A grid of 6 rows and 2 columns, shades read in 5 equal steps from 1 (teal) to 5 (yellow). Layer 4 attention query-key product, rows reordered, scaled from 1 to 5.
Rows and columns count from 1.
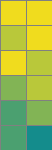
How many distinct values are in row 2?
2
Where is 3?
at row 4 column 1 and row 5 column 2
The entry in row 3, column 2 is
4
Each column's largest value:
5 5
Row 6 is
2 1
